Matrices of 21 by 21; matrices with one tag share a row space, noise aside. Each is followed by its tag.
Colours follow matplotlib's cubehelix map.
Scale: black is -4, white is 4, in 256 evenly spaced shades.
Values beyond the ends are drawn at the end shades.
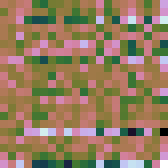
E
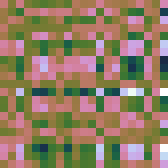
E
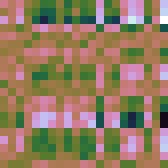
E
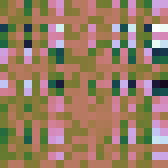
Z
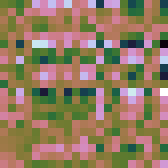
E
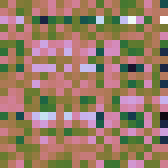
E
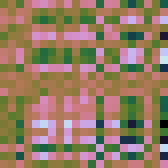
E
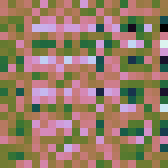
E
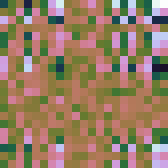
Z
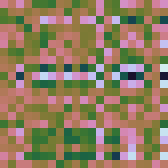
E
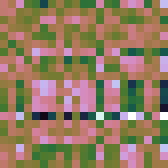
E
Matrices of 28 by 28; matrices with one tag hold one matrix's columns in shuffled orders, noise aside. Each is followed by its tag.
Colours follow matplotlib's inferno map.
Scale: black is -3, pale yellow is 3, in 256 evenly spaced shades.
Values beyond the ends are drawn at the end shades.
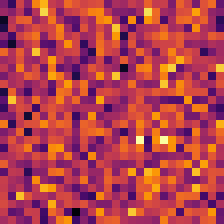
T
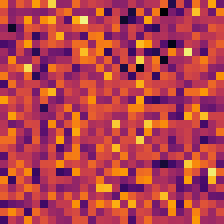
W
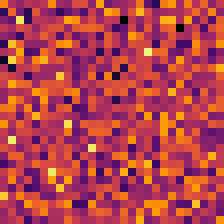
W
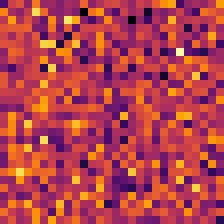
W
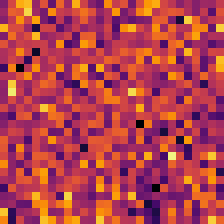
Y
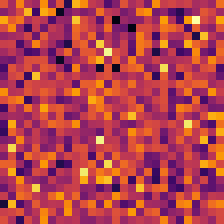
W
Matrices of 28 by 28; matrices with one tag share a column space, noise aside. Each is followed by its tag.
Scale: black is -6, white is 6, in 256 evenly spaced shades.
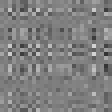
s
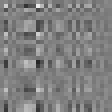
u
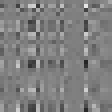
u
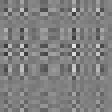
s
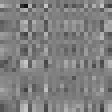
u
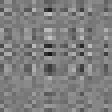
s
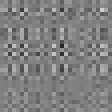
s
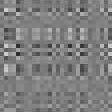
s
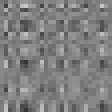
u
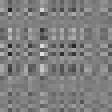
s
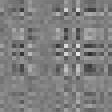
s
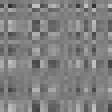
u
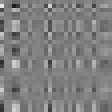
u
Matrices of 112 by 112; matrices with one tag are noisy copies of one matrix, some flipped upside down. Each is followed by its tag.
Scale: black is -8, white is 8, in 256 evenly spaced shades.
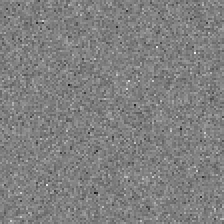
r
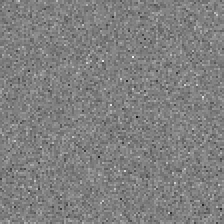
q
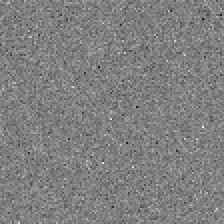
q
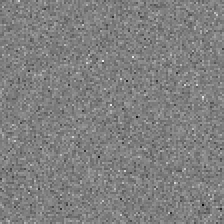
q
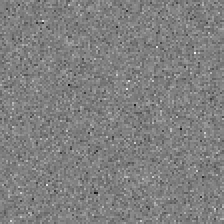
r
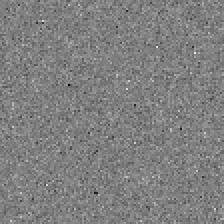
r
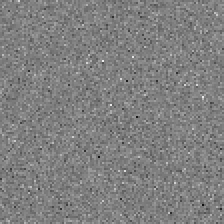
q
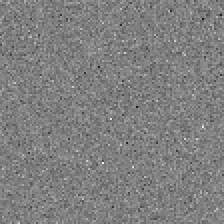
q
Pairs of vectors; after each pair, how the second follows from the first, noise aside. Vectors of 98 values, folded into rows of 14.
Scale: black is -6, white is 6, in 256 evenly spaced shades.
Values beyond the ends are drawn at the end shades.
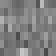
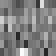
scaled up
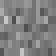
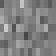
wrapped around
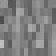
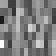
scaled up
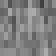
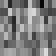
scaled up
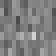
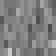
wrapped around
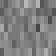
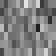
scaled up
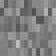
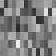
scaled up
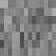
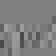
partly zeroed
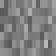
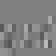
partly zeroed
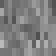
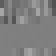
partly zeroed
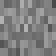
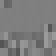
partly zeroed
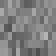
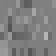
partly zeroed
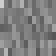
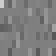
partly zeroed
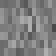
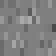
partly zeroed
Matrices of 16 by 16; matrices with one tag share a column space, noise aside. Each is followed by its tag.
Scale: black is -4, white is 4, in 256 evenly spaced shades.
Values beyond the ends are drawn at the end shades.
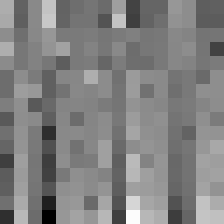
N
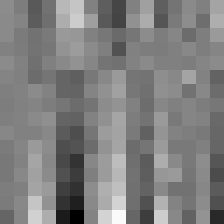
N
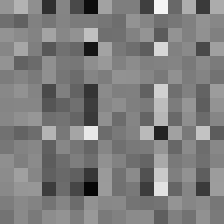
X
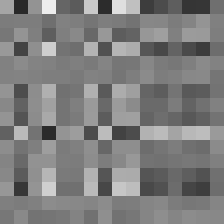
X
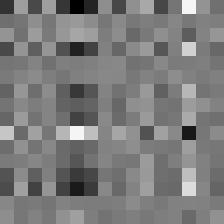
X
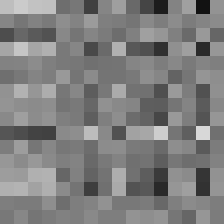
X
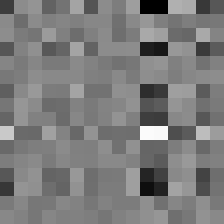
X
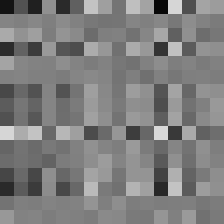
X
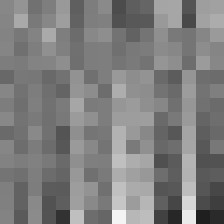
N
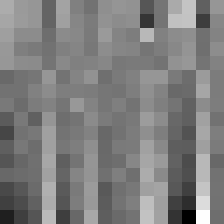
N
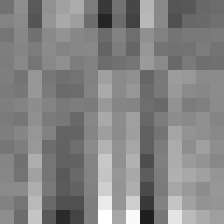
N
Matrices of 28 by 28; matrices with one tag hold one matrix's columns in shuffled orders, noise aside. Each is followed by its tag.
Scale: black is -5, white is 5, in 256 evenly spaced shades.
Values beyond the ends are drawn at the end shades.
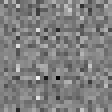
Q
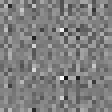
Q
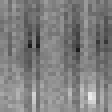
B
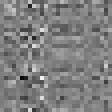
Q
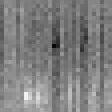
B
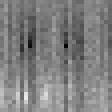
B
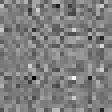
Q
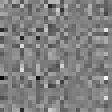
Q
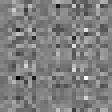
Q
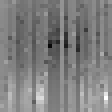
B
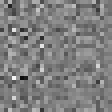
Q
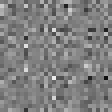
Q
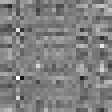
Q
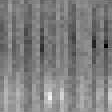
B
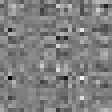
Q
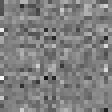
Q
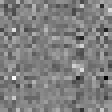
Q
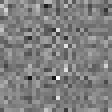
Q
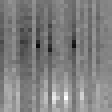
B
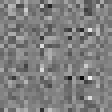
Q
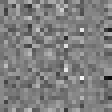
Q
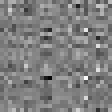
Q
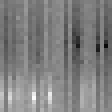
B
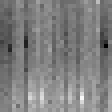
B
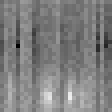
B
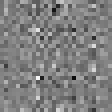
Q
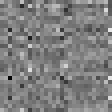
Q
